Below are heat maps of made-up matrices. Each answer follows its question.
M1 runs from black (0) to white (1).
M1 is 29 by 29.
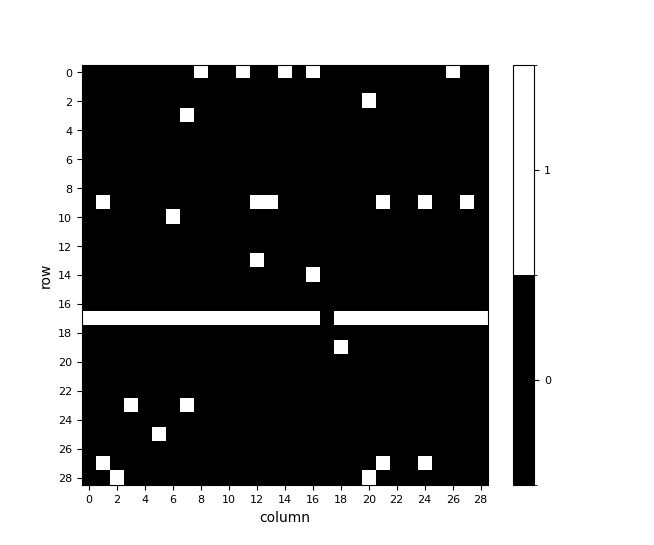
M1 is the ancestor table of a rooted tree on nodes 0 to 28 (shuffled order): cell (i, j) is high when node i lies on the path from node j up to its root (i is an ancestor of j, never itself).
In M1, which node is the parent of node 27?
9
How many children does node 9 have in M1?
2
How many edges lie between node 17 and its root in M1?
0
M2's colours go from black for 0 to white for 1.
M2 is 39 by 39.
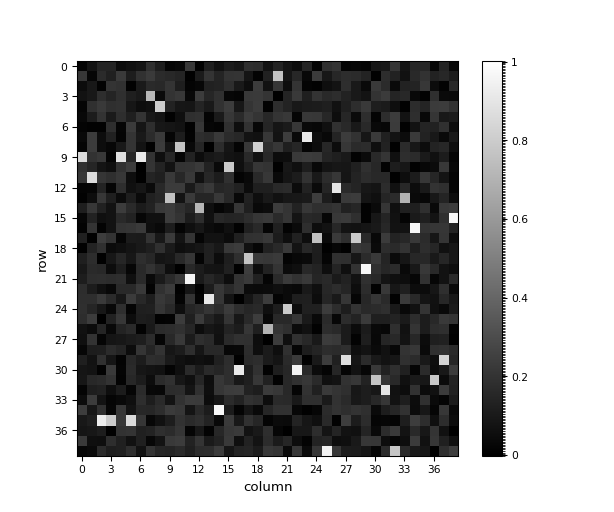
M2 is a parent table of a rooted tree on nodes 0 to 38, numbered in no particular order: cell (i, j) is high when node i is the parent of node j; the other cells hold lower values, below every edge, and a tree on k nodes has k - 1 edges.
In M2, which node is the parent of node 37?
29
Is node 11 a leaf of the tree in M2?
no
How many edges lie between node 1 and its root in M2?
24
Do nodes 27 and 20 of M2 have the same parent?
no
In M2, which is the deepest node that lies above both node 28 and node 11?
17
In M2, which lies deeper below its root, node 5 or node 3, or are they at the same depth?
the same depth
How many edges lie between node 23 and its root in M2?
3
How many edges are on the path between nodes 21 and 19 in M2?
3
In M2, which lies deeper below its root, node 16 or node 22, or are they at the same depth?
the same depth
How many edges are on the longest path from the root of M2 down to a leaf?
27
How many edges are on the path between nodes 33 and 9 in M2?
2
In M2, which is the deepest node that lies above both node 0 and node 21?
9
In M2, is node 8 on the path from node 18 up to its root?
yes
